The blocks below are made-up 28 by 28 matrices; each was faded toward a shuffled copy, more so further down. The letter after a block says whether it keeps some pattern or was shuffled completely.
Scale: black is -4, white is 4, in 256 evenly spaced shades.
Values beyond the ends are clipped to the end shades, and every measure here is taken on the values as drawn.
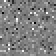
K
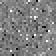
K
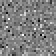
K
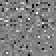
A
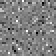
A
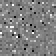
K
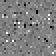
K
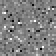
K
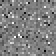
K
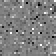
K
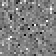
K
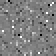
K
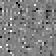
A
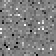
K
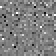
A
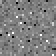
K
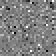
A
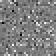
A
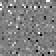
A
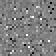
A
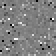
K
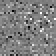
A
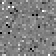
K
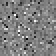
K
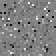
K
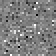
A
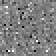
K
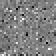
A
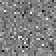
A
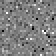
K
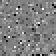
A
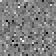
A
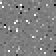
K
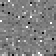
A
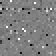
A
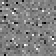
A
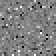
K
